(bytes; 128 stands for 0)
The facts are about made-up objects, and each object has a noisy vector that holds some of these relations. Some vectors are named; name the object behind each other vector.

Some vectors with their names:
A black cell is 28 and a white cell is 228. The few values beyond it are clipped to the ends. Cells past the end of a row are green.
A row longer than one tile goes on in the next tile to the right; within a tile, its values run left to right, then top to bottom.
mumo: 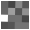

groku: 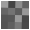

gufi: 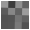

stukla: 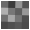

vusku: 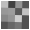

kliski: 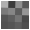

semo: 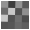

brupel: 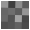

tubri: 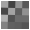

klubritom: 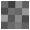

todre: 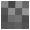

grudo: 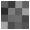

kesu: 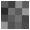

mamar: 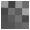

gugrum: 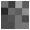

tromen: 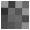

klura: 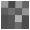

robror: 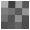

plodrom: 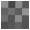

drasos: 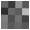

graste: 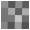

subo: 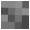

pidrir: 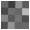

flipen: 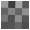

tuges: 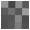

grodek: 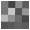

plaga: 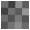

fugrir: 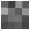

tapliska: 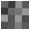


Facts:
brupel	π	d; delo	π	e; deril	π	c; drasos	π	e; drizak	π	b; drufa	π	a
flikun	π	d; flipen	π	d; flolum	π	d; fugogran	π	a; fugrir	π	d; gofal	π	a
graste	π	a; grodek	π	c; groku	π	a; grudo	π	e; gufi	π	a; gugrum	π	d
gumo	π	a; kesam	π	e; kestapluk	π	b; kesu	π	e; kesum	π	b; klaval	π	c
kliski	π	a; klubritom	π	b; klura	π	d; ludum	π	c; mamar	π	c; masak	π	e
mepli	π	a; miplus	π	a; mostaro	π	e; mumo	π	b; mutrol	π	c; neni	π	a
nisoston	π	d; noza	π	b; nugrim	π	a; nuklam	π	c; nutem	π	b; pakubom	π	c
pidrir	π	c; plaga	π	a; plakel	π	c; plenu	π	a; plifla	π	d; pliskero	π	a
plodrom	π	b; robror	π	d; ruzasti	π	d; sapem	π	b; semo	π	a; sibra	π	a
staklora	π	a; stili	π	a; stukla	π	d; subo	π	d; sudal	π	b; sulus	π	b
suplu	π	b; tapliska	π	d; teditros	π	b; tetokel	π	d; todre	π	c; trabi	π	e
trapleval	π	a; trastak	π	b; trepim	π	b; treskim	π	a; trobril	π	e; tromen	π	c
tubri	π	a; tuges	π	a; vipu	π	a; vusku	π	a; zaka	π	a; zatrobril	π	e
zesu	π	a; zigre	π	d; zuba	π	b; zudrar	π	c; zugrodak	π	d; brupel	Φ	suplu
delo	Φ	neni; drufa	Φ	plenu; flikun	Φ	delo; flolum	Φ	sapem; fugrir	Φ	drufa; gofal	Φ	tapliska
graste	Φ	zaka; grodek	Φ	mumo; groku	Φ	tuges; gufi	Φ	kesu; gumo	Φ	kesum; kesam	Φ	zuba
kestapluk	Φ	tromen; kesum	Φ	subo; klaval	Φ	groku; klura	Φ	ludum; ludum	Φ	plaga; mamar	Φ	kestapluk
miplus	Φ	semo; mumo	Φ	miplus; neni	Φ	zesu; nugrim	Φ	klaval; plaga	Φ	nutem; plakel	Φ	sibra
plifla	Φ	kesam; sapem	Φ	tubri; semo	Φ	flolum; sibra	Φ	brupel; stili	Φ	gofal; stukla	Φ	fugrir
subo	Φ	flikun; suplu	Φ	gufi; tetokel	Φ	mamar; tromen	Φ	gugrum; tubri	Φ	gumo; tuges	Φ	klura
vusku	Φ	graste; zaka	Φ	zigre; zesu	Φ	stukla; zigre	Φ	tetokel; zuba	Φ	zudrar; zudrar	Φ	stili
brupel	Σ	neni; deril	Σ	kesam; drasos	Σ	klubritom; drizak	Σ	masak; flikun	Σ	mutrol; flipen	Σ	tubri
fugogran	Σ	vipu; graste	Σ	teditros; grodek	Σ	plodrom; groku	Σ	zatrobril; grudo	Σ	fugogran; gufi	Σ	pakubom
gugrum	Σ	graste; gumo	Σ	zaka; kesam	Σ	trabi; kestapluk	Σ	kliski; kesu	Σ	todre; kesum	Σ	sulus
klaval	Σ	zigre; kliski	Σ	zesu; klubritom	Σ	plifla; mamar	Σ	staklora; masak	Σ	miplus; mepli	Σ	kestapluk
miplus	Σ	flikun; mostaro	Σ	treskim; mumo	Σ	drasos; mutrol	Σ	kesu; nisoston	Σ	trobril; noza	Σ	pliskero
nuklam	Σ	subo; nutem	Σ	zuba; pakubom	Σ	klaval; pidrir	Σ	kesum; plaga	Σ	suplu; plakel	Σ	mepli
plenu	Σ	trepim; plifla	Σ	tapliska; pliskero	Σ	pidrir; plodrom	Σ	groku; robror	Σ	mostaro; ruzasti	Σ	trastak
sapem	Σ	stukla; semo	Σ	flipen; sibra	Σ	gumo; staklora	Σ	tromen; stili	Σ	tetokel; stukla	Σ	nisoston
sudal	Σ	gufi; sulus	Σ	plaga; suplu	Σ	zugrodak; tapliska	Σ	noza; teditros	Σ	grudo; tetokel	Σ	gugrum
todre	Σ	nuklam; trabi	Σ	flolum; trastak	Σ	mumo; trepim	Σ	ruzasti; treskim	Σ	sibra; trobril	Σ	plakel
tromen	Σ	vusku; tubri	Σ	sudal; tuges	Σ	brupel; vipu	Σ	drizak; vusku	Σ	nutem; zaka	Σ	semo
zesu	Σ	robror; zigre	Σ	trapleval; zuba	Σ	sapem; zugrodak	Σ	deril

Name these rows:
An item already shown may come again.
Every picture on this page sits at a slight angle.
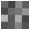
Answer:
plifla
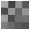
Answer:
gumo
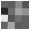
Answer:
kesum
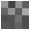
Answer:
pakubom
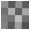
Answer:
graste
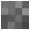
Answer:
neni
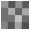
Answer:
graste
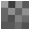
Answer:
sudal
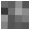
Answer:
flikun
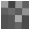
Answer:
klura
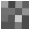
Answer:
zigre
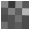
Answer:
mostaro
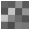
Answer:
miplus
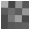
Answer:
nutem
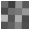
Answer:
plifla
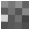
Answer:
flolum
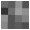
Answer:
flikun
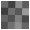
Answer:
plaga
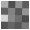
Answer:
sapem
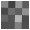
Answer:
tetokel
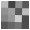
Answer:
vusku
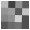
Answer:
vusku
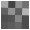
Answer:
klaval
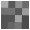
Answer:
nugrim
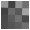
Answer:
mamar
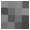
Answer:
subo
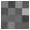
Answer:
deril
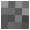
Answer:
trapleval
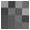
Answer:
mamar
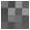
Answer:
mutrol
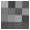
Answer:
nisoston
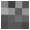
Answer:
zesu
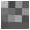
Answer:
zuba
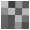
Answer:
zaka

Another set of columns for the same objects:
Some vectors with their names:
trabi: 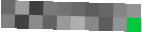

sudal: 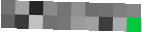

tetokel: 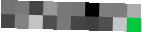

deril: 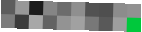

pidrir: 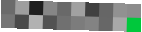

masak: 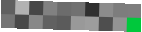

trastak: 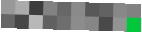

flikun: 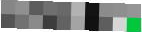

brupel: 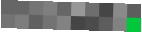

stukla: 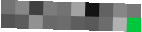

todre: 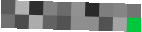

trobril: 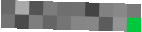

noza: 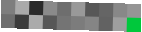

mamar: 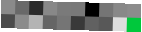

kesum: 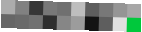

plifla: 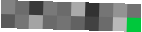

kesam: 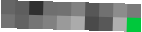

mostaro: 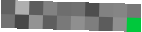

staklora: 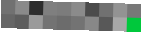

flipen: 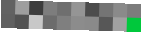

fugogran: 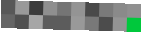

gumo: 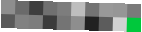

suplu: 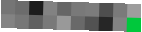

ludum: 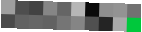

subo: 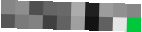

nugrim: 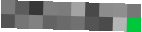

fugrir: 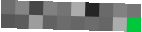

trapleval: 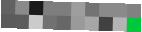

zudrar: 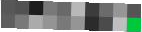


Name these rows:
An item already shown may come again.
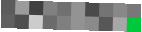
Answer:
flipen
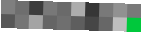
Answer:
plifla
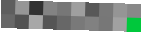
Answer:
pliskero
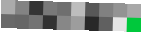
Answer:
kesum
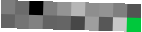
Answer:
semo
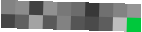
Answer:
kestapluk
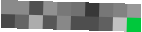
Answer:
kestapluk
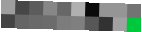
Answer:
klura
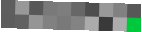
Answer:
zatrobril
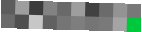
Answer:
tapliska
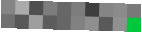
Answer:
drasos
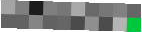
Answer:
mumo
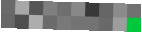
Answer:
nisoston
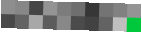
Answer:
kestapluk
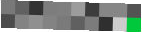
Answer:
grodek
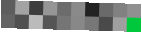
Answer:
gugrum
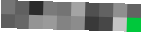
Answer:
zuba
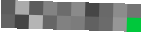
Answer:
robror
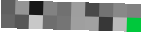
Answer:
pakubom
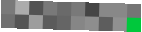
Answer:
drasos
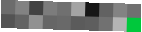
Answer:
stukla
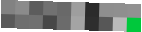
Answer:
delo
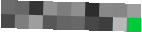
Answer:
graste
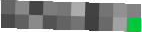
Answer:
zesu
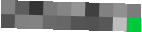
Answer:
vusku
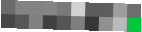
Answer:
neni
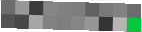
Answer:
plodrom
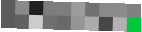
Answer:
trapleval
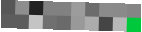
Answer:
trapleval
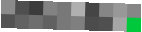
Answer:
plaga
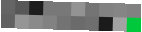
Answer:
gufi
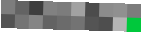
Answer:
nugrim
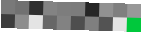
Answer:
zigre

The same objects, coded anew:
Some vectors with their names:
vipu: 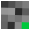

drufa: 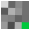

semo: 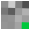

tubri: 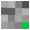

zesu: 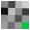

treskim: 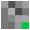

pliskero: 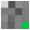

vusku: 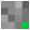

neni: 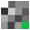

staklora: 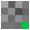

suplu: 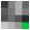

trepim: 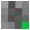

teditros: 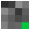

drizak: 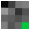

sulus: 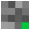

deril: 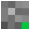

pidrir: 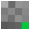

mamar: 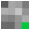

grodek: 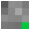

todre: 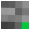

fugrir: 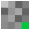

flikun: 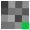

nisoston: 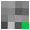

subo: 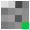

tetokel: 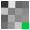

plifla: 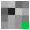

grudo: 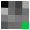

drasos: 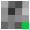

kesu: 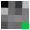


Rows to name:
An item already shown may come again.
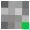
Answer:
mamar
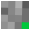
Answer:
vusku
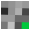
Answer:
stukla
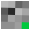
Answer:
plifla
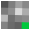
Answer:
klaval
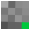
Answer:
pidrir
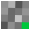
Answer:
flipen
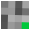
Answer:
robror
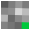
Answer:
klaval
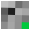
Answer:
plifla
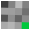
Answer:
kestapluk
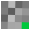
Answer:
brupel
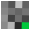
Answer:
nutem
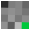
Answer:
graste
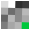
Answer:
flolum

